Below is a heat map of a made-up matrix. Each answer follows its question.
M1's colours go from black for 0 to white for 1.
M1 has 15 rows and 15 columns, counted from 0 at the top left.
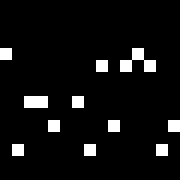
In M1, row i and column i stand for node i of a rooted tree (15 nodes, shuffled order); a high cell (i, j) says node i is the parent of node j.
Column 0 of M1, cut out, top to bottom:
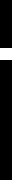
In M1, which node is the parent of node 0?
4
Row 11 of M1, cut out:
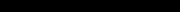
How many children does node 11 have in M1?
0
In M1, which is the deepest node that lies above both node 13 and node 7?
12
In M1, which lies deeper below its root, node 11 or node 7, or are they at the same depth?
node 11
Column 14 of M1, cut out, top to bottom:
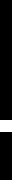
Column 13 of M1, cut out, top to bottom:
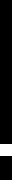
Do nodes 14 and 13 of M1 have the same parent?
no
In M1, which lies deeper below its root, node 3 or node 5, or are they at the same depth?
node 3
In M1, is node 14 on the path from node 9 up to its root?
no
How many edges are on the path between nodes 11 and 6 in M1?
5
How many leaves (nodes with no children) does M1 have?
10
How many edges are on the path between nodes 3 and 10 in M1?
3
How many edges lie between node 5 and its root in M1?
0
